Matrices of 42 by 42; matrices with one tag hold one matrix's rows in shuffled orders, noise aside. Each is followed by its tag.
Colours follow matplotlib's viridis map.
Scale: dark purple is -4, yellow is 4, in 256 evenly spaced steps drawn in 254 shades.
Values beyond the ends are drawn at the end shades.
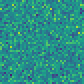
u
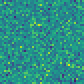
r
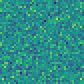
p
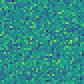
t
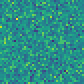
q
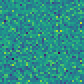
p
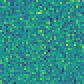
r
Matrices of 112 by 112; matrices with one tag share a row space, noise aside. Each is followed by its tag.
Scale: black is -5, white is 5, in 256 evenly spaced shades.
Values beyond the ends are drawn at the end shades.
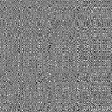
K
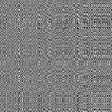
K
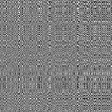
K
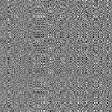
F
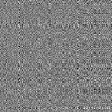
K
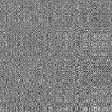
K
